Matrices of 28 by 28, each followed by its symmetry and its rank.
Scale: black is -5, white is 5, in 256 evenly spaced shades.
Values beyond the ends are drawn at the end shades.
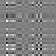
neither, rank one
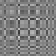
symmetric, rank one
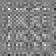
symmetric, rank three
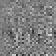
neither, rank five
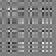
symmetric, rank one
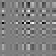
neither, rank one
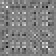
symmetric, rank three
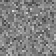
neither, full rank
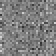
neither, rank five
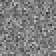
neither, full rank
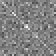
symmetric, rank five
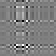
neither, rank one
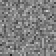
neither, full rank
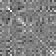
symmetric, rank five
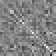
symmetric, rank five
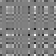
symmetric, rank one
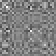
symmetric, rank three
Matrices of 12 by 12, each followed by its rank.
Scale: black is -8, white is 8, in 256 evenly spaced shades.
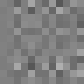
two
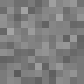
full rank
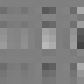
one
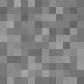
full rank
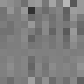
two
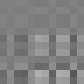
one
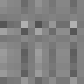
one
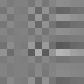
one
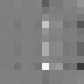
one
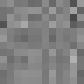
two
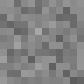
full rank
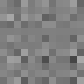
two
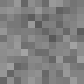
full rank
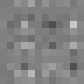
two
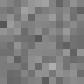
full rank
